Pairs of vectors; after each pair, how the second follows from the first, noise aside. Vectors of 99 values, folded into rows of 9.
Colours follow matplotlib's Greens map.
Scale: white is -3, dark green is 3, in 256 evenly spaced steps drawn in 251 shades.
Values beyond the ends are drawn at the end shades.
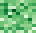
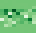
partly zeroed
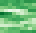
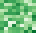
shuffled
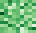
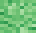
shrunk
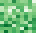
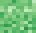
shrunk
